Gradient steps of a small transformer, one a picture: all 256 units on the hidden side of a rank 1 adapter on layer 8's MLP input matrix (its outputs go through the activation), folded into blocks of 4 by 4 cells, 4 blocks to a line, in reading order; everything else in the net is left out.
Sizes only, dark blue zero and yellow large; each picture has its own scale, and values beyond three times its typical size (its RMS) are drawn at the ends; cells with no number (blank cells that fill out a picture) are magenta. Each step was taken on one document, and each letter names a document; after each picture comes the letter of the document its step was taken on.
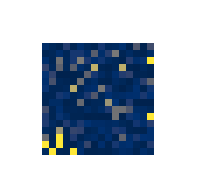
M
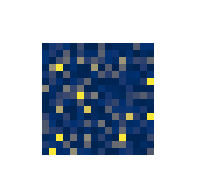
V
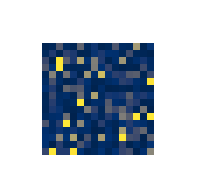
V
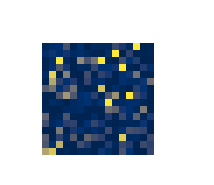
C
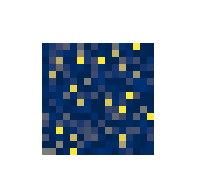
C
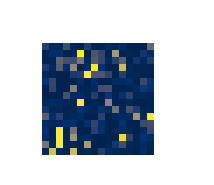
M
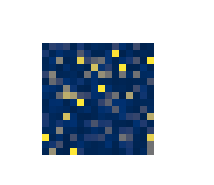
C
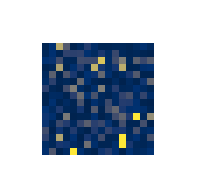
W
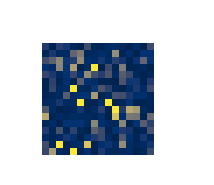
M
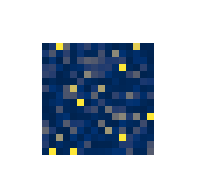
W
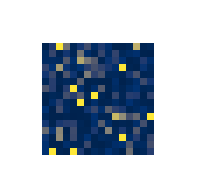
W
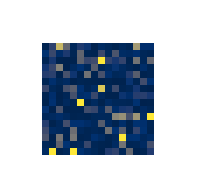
W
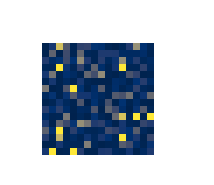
W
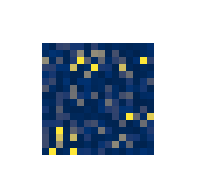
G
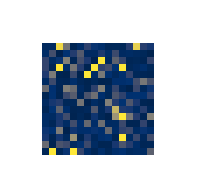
W
